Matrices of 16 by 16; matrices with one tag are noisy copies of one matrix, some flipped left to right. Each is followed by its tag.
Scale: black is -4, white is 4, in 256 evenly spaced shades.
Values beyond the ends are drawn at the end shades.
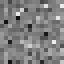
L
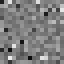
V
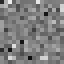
V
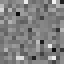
V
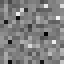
L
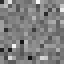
V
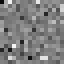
V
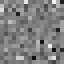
V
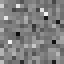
L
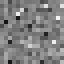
L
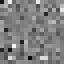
V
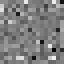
V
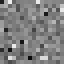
V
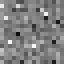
L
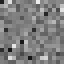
V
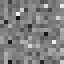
L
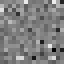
V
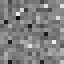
L
